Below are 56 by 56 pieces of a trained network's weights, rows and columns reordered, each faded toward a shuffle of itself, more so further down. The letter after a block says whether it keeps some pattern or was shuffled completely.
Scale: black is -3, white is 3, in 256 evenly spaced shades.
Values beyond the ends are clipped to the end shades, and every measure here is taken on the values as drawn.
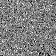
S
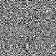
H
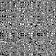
H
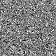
S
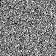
S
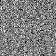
H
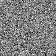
S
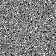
S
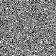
H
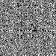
H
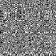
H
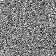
S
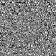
H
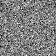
S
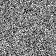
S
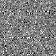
H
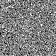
S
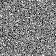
S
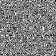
H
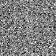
H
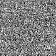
H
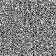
H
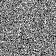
S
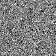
S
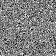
S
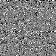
H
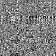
H
